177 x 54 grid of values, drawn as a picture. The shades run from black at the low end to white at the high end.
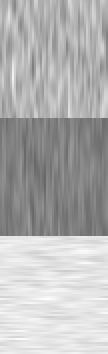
It is made of 3 by 1 panels. Panel 1,1: high, streaked downward. Panel 2,1: middling, streaked downward, faint in contrast. Panel 3,1: very high, streaked across, faint in contrast.
